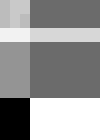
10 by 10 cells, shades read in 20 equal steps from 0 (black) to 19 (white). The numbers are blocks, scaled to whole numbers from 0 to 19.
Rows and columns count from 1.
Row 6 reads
11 11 11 8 8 8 8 8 8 8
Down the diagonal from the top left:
14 15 18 8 8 8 8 19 19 19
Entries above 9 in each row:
3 3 10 3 3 3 3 7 7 7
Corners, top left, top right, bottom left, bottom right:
14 8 0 19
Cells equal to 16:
7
